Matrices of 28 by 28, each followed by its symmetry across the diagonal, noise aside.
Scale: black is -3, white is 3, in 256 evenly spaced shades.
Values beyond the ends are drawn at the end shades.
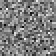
neither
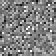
symmetric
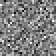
antisymmetric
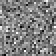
neither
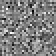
antisymmetric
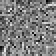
symmetric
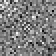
symmetric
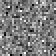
neither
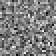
antisymmetric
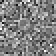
symmetric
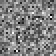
symmetric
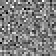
antisymmetric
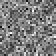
symmetric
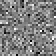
antisymmetric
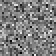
neither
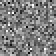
neither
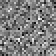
symmetric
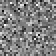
antisymmetric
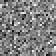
antisymmetric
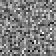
antisymmetric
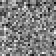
antisymmetric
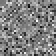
symmetric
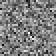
neither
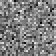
neither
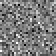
neither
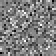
symmetric
